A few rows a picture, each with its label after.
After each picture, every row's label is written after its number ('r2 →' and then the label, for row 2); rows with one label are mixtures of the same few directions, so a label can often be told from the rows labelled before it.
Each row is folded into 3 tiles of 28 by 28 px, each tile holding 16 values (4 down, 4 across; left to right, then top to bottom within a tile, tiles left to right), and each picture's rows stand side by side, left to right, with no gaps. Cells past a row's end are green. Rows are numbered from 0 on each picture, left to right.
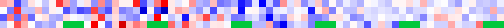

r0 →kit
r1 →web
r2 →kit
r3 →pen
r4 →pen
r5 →pen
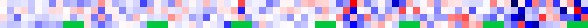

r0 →web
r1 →kit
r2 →pen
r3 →kit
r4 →kit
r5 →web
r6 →pen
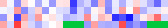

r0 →kit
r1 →web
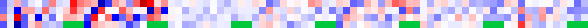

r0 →kit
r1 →kit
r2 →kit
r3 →kit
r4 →kit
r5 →kit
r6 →kit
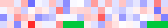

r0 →pen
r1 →pen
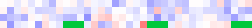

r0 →web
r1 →pen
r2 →web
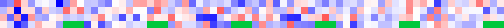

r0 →kit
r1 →kit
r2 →web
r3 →web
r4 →kit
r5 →kit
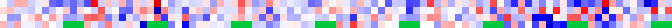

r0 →kit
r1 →pen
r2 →kit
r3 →kit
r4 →kit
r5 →pen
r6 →web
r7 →kit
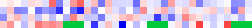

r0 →web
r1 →web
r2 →pen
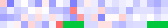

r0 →pen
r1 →kit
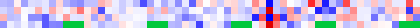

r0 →web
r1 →kit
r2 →pen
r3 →kit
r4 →pen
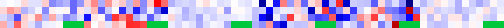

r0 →kit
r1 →web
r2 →pen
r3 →pen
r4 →pen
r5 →kit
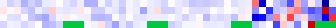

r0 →web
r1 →pen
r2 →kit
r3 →pen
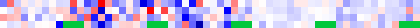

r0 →pen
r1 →kit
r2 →pen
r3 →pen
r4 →pen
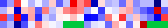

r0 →kit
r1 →pen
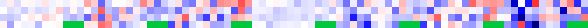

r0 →web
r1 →kit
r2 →kit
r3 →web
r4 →pen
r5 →kit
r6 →pen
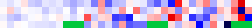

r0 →kit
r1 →web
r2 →pen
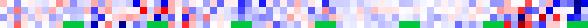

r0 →kit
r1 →web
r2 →kit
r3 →pen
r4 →web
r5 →web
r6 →kit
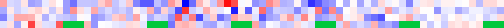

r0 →pen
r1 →kit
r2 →kit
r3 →kit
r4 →web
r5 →web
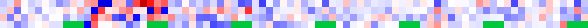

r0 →kit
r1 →kit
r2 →web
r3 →pen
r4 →web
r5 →kit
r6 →pen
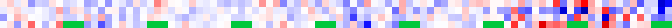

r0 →pen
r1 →kit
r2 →kit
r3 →pen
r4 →pen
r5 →kit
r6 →web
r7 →kit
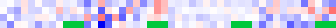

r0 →web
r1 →kit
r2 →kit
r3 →web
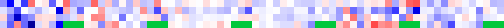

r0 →pen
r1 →pen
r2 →web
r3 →pen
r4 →web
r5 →pen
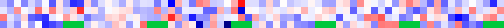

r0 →web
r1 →pen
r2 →pen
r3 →web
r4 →web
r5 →web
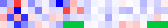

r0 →kit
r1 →web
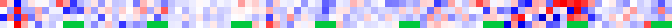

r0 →kit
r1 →web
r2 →kit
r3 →kit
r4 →kit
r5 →kit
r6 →kit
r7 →pen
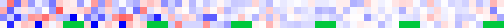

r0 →web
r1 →web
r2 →web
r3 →kit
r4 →kit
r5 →pen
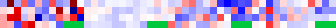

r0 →pen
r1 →pen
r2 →kit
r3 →kit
